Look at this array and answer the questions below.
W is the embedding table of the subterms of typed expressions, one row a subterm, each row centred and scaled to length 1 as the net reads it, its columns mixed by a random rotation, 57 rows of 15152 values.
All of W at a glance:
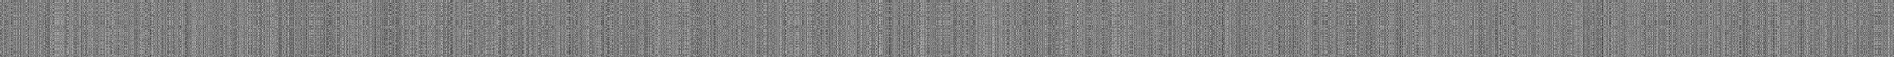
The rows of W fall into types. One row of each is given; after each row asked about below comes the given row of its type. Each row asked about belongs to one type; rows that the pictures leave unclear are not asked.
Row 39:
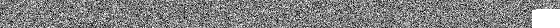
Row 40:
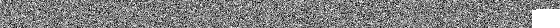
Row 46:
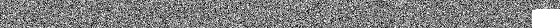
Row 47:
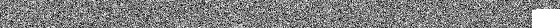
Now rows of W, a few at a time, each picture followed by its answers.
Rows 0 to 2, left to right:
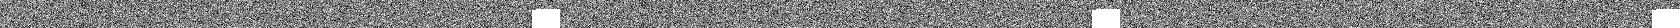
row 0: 47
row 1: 47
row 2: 40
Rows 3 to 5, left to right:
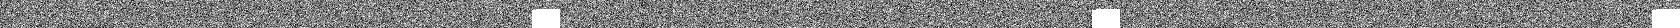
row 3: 39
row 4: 47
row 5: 39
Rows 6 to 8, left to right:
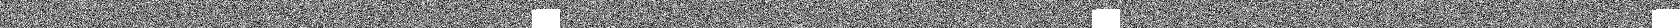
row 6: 40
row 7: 47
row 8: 40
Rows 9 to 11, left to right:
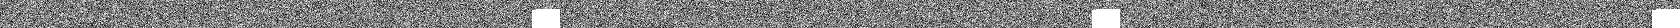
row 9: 39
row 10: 39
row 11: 47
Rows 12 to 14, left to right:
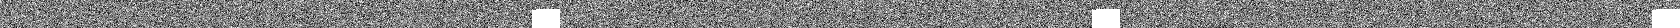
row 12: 40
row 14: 39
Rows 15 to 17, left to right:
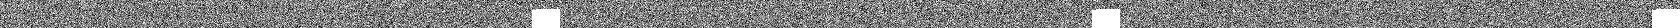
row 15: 46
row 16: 40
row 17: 47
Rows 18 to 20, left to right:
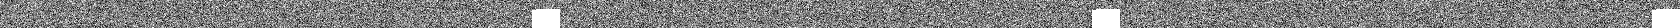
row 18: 39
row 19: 47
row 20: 40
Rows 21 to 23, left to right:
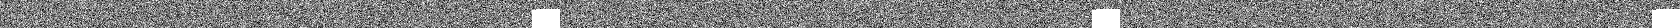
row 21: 40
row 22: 40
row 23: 40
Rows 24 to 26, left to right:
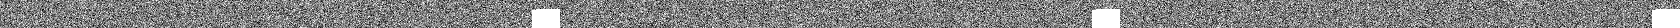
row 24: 40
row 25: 39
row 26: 46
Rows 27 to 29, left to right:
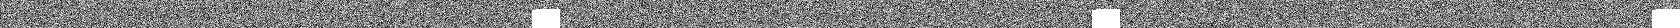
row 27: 46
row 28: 47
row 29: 39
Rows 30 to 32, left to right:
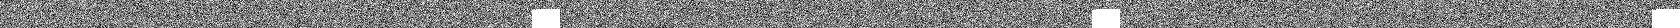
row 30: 39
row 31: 39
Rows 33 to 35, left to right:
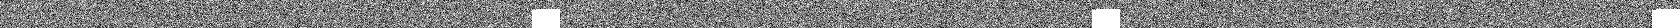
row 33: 39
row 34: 47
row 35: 47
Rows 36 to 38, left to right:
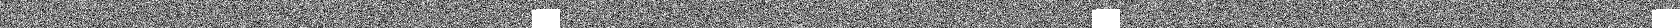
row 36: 40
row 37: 47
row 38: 39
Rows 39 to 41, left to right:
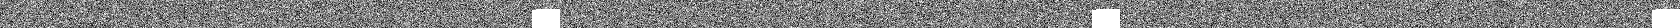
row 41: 46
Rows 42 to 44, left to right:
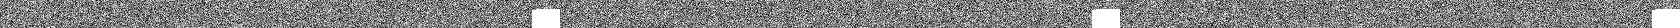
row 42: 47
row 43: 39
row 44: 39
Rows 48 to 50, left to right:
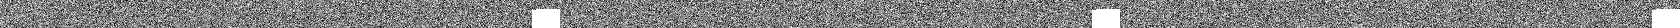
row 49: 40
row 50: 47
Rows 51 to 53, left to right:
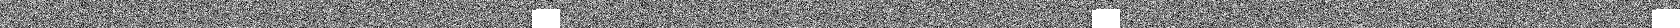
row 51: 47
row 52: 47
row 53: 47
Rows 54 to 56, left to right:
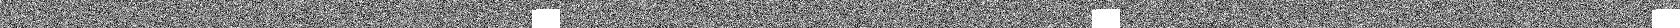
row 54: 40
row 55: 39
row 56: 39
